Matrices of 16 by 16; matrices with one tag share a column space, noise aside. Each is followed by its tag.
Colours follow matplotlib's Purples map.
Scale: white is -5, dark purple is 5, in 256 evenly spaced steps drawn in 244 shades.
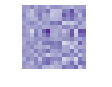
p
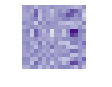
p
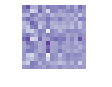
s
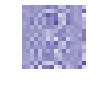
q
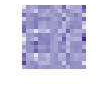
s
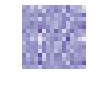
s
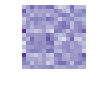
s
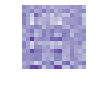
q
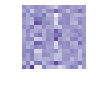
q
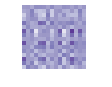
p
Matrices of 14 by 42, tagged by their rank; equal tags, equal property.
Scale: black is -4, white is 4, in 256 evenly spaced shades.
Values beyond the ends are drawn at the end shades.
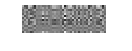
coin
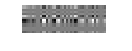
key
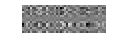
coin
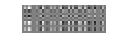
key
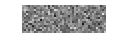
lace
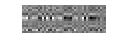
coin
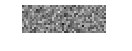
lace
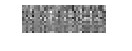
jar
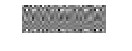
coin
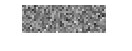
lace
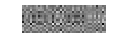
jar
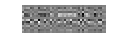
coin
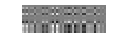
key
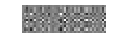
coin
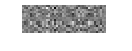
jar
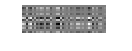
key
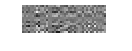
jar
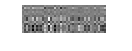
coin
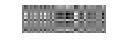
key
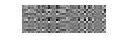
coin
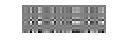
key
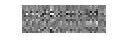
jar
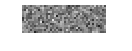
lace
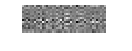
jar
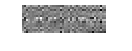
jar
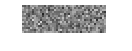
lace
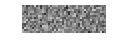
lace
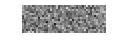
lace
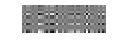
key
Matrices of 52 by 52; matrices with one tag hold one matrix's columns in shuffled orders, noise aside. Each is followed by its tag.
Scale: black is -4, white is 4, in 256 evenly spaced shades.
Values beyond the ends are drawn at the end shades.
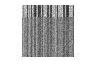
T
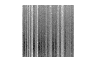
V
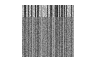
T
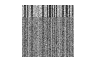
T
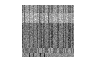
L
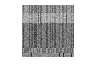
L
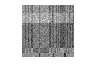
L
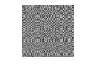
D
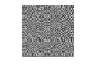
D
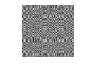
D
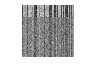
T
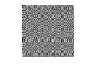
D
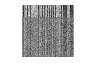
T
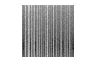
V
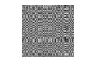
D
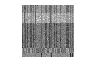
L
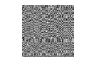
D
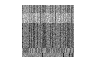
L
